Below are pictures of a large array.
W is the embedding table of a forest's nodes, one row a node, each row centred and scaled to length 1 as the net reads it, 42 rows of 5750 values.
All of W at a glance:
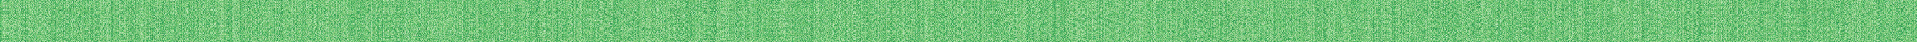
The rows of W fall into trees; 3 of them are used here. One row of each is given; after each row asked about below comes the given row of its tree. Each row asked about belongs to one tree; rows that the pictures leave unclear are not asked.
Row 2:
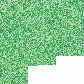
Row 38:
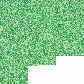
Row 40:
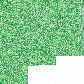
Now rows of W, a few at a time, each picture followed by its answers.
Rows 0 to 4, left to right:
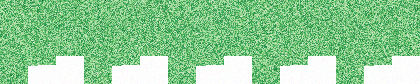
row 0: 38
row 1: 2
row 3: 38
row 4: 2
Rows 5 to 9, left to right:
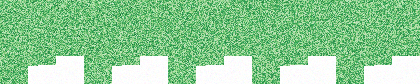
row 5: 40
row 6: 2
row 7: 2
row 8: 38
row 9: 40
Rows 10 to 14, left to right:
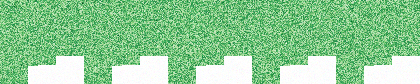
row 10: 40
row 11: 38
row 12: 38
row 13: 38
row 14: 2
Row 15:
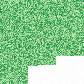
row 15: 2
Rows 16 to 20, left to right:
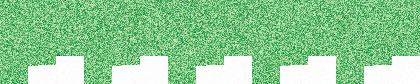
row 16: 40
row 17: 2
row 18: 38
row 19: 40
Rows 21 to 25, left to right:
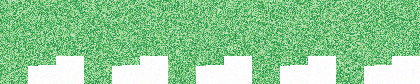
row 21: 2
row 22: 2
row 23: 40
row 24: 40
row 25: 38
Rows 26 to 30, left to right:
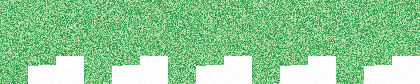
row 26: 40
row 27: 2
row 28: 2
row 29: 2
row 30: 38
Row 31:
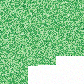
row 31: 38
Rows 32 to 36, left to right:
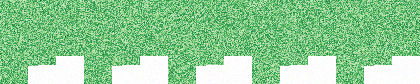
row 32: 40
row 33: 40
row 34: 38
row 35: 2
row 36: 38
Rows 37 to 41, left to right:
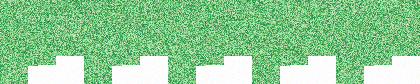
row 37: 2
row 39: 38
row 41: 2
